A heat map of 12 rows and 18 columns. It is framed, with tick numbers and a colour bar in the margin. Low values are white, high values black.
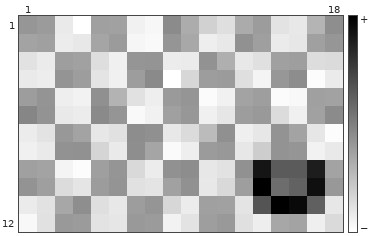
Ninth with the highest average: bottom right. Odd patch: higher, in the bottom right. Average level on the scale: 30%. Roughest part: bottom right.
